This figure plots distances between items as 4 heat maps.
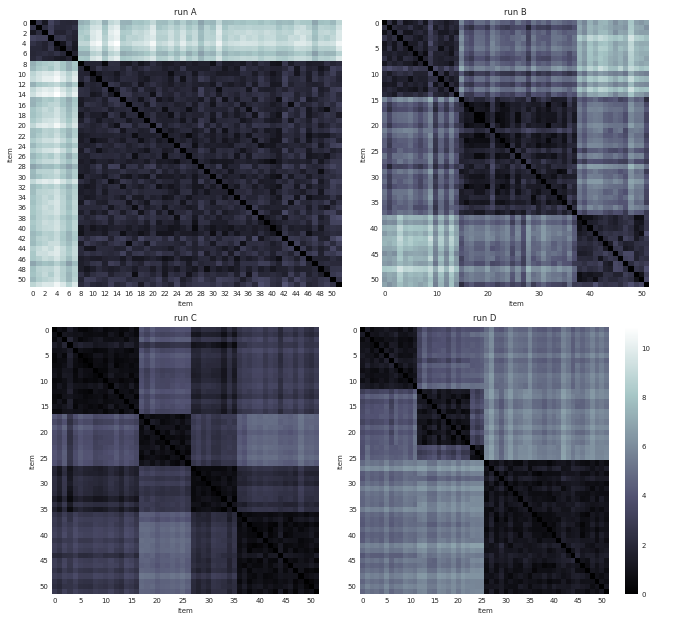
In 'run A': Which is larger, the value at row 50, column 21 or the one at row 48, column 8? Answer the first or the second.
the first
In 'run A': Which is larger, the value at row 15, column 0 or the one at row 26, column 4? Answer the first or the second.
the second
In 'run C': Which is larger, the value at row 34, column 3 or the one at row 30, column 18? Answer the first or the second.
the second
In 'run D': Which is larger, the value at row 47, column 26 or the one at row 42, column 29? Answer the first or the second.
the second
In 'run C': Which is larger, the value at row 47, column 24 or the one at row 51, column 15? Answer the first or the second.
the first
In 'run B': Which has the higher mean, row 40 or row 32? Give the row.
40
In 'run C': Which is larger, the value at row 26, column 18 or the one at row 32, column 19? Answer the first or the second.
the second
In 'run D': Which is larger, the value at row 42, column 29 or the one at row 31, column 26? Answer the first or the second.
the first
